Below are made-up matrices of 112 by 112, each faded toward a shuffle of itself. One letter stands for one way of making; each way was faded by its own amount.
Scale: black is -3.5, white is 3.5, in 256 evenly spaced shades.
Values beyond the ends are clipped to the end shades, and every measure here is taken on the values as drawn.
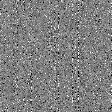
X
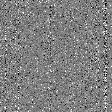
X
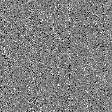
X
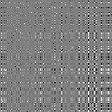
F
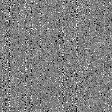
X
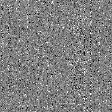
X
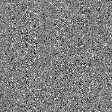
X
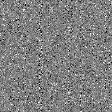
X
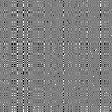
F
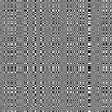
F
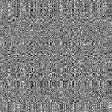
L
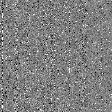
X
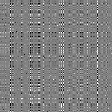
F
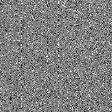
X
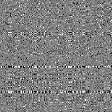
L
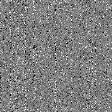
X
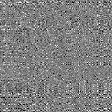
L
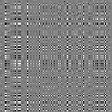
F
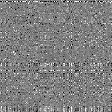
L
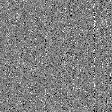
X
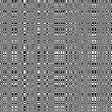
F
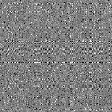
L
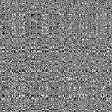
L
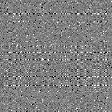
L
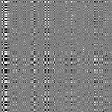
F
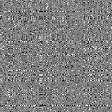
L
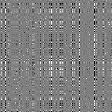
F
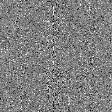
X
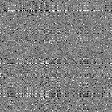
L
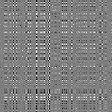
F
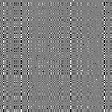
F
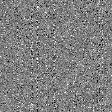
X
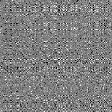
L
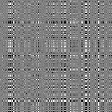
F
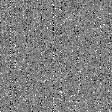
X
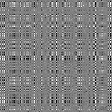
F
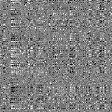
L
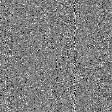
X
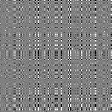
F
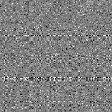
L
